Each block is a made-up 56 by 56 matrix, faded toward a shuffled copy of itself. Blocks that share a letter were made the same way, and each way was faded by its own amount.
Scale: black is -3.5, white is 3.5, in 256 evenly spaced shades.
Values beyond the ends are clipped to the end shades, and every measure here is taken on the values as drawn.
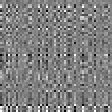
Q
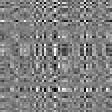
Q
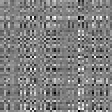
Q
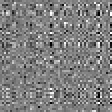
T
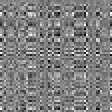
Q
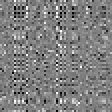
T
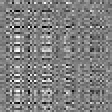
Q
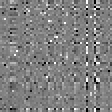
T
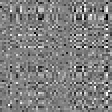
T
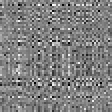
T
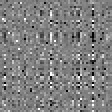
T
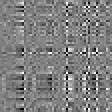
Q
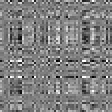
Q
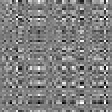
Q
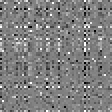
T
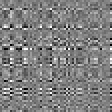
Q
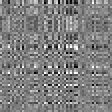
Q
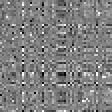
T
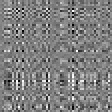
Q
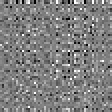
T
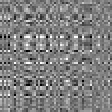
Q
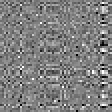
T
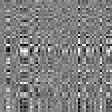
Q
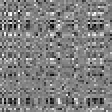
T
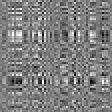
Q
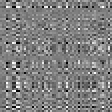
Q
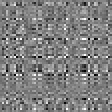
Q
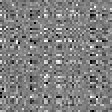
T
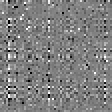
T
